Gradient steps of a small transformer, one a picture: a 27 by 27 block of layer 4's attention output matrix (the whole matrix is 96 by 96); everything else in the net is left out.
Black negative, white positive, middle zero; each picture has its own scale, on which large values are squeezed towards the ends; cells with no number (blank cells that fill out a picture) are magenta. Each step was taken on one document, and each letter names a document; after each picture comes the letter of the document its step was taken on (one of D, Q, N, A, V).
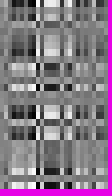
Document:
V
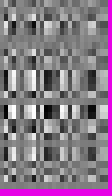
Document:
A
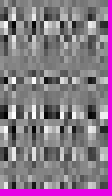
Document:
A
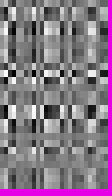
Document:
A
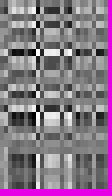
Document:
V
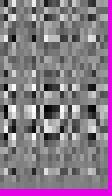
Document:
A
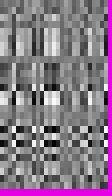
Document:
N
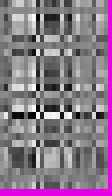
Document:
V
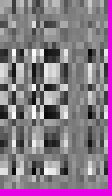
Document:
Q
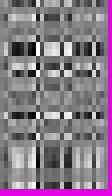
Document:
V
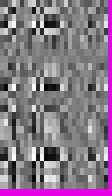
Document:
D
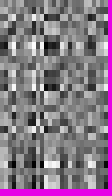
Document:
D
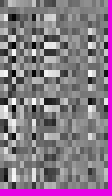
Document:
Q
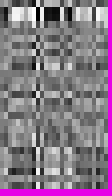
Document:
V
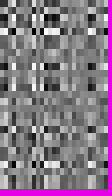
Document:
D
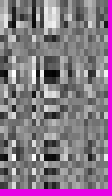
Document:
Q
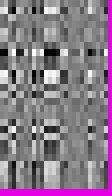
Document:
D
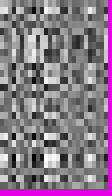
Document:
D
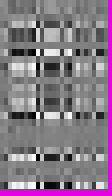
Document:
V
